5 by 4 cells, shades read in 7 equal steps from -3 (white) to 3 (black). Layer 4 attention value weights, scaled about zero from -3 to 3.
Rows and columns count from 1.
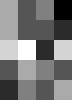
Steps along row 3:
down up down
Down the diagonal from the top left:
-1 1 2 1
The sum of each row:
3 3 -5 1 2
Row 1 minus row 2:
0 0 -1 1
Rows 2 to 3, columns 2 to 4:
1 1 2 / -3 2 -2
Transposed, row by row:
-1 -1 -2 1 2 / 1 1 -3 -1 0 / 0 1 2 0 1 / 3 2 -2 1 -1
